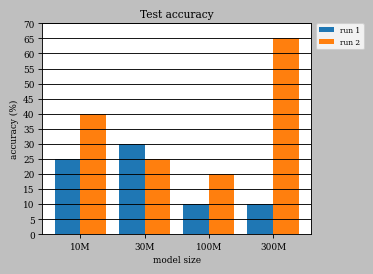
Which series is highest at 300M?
run 2
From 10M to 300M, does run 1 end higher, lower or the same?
lower
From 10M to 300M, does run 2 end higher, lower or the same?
higher
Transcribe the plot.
Title: Test accuracy
x-axis: model size, ticks 10M 30M 100M 300M
y-axis: accuracy (%), ticks 0 5 10 15 20 25 30 35 40 45 50 55 60 65 70
Legend: run 1, run 2
Values:
run 1: 25 30 10 10
run 2: 40 25 20 65
